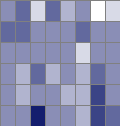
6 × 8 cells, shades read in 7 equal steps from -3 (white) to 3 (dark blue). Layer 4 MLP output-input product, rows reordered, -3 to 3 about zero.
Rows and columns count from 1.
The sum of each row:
-6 3 -2 -1 -1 5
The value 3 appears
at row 6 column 3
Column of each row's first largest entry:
2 1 1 3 7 3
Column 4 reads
1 0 0 -1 0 0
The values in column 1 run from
0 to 1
